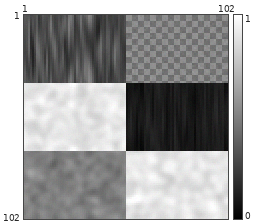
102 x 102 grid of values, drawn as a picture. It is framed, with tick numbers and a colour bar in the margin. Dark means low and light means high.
It is made of 3 by 2 panels. Panel 1,1: low, streaked downward. Panel 1,2: middling, checkered. Panel 2,1: very high, blotchy, faint in contrast. Panel 2,2: very low, streaked downward, faint in contrast. Panel 3,1: middling, blotchy, faint in contrast. Panel 3,2: very high, blotchy, faint in contrast.
